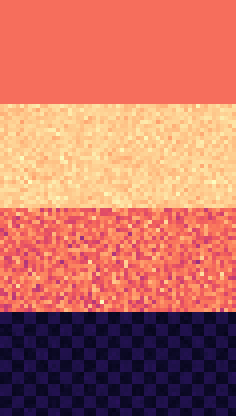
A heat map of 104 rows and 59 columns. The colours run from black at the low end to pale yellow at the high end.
It is made of 4 by 1 panels. Panel 1,1: high, flat. Panel 2,1: very high, fine-grained, faint in contrast. Panel 3,1: high, fine-grained. Panel 4,1: very low, checkered, faint in contrast.
